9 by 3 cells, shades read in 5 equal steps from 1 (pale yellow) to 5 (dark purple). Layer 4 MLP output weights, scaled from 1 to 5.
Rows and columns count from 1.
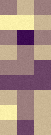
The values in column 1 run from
1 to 4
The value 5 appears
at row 3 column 2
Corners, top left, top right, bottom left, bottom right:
3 3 2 2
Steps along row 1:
down up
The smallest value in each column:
1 1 2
